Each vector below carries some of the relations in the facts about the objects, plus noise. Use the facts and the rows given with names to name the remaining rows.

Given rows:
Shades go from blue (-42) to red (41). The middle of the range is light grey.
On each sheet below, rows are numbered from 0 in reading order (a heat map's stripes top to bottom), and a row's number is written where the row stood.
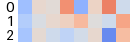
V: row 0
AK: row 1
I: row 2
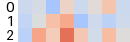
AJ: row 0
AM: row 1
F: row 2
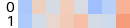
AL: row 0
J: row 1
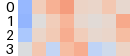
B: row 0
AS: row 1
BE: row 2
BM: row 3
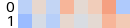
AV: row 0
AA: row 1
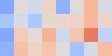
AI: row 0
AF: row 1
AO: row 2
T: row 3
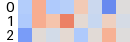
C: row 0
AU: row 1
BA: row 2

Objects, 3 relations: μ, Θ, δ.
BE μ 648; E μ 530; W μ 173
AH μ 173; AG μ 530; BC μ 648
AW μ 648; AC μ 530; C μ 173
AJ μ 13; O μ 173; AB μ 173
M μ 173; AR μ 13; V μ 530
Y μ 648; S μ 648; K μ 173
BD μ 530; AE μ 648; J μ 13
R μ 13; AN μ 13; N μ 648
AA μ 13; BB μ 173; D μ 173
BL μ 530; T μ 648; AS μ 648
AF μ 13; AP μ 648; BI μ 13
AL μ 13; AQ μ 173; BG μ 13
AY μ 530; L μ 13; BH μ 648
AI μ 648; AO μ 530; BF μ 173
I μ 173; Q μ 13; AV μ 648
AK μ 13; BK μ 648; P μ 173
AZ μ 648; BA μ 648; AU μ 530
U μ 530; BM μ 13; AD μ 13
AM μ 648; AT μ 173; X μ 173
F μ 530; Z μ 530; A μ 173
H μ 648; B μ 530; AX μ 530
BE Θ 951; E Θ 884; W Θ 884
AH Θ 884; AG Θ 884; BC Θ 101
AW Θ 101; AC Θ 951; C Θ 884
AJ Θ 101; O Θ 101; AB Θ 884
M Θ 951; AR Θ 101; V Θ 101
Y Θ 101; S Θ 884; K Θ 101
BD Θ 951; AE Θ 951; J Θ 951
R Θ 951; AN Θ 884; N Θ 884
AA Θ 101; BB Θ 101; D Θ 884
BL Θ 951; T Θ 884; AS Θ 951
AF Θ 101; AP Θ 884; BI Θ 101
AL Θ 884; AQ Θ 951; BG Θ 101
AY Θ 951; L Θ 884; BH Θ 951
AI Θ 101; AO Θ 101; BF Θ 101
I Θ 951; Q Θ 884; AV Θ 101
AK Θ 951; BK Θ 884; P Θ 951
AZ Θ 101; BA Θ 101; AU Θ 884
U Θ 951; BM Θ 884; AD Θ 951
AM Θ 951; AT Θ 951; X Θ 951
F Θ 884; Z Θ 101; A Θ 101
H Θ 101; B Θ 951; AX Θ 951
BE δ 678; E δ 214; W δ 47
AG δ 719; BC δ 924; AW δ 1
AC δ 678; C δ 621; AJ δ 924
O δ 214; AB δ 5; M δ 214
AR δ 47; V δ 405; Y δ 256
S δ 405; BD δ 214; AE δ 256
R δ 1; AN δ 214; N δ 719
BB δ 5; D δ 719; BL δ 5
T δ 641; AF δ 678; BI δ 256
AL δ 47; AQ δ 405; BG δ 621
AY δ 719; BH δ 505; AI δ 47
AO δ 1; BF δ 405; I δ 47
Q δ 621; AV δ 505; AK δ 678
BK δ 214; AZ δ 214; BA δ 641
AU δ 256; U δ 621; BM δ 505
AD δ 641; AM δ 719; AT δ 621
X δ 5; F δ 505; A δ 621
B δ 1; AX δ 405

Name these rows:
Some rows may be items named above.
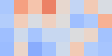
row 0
AU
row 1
AL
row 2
BG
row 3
A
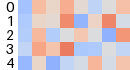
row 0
BK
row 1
V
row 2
AH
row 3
AG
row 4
K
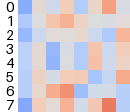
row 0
AZ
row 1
AE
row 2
AD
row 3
BF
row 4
BF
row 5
AN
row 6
AY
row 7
AO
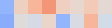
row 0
B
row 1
AI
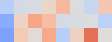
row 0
R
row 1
U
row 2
Z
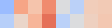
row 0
E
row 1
AX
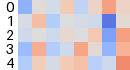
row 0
H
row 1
D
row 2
AQ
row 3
AB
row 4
L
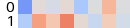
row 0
BA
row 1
AU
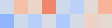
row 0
S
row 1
AR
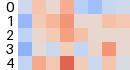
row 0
N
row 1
AC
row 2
BH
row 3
H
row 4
F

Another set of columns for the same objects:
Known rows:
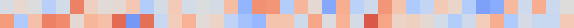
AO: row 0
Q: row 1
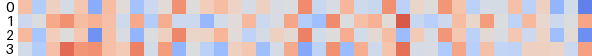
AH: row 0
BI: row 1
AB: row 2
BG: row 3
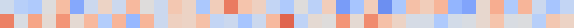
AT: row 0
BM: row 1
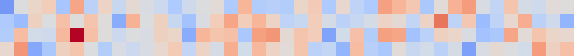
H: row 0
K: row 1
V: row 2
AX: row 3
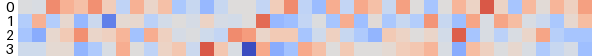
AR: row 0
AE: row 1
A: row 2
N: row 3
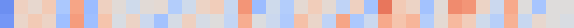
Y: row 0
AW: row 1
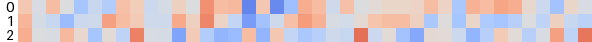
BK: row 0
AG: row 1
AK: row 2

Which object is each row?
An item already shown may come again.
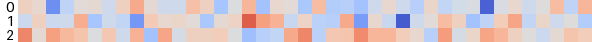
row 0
U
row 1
AQ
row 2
AL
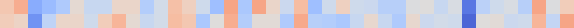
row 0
B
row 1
U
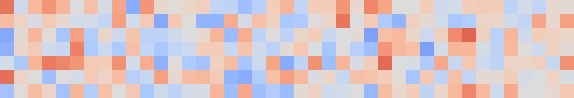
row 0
L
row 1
R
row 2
AI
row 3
AV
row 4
BG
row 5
E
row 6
AZ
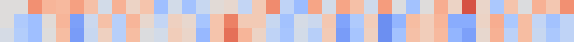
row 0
AR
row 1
AT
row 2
AT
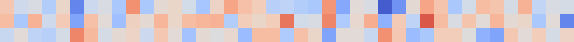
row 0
M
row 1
W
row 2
Z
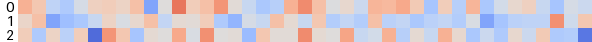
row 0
AU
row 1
AY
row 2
D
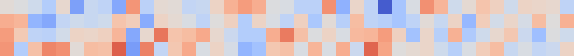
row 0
I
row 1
BD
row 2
AU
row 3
Q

